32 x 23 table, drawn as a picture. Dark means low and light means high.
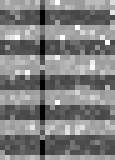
Odd lines: column 9. Average level on the scale: 50%. Stripes: horizontal, repeating 5 times. Slope: none.
